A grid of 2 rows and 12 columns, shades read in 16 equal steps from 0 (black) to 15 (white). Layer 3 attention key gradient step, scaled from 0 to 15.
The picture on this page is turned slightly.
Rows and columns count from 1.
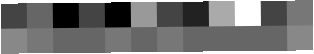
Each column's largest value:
8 7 6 6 7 9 7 6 10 15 6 8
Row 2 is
8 7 6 6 7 6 7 6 6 6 6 8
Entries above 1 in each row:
10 12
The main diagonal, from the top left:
4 7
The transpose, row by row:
4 8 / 6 7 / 0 6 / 4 6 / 0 7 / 9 6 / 4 7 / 2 6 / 10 6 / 15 6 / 4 6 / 7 8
